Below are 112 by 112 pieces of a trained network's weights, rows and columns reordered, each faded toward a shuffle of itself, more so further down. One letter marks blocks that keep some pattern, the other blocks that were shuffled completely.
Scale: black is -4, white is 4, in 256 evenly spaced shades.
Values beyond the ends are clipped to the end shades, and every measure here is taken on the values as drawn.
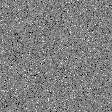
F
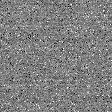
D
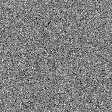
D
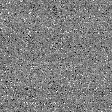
D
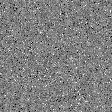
F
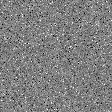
F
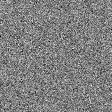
D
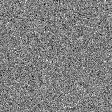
F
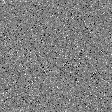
F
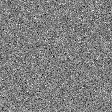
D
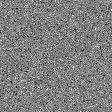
F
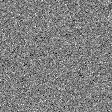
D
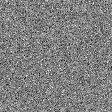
F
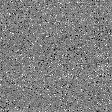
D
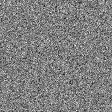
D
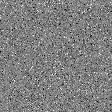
F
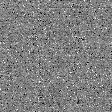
D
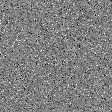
F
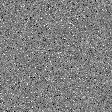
F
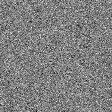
D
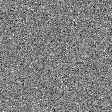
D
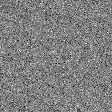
F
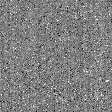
D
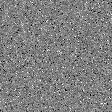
F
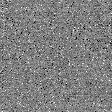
D
